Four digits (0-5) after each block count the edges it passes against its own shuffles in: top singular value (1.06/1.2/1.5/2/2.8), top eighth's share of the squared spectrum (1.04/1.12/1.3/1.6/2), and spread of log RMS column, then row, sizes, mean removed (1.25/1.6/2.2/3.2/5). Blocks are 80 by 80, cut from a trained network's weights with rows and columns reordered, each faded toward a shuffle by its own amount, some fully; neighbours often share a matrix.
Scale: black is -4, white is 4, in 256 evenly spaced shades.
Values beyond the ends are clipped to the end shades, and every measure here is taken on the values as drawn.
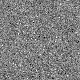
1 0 0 0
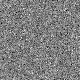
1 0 0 0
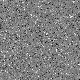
0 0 0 0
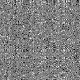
4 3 1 2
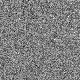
0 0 0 0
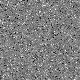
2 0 0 0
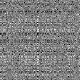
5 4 3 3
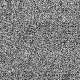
3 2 0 1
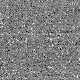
2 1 0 0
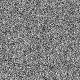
1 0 0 0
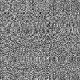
4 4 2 2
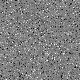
0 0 0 0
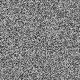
2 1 0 0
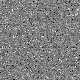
2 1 0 0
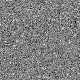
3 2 0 0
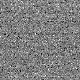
3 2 1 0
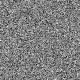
0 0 0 0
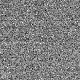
3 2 0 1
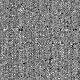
3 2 0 1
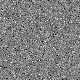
0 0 0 0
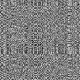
5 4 3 2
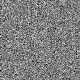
2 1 0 0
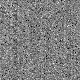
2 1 0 0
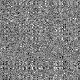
4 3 1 2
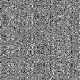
4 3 2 1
